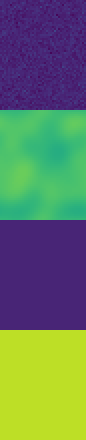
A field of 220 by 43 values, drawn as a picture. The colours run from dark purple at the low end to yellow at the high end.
The table splits into 4 rows of 1 panel. Panel 1,1: very low, fine-grained, faint in contrast. Panel 2,1: high, smooth, faint in contrast. Panel 3,1: very low, flat. Panel 4,1: very high, flat.
